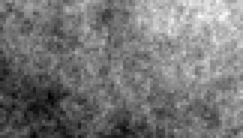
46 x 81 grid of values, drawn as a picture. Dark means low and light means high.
The texture is blotchy. The histogram is bell-shaped. The ninth with the highest average is the top right. The field climbs toward the top right. The bottom left is the ninth with the lowest average. There are no regular stripes.
